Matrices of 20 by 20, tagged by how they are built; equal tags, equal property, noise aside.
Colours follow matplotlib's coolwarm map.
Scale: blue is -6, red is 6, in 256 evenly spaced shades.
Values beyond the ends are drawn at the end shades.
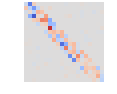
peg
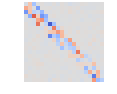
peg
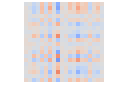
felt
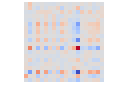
felt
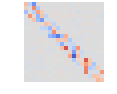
peg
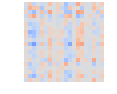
felt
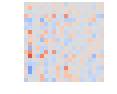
felt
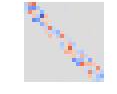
peg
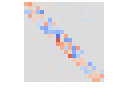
peg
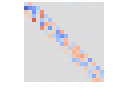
peg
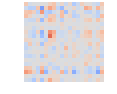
felt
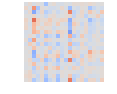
felt
